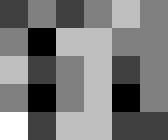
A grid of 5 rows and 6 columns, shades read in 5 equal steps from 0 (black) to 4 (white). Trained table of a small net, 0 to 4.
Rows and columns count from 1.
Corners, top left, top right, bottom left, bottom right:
1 2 4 1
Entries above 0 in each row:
6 5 6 4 6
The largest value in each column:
4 2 3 3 3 2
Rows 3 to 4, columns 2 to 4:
1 2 3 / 0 2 3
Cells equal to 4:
1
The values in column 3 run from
1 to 3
